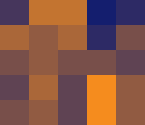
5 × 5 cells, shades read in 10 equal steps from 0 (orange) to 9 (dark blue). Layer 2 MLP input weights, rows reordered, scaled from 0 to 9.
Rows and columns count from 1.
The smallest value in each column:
3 2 2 0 4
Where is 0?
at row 4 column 4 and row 5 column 4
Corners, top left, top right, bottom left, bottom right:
7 8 5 4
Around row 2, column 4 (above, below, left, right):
9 5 3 5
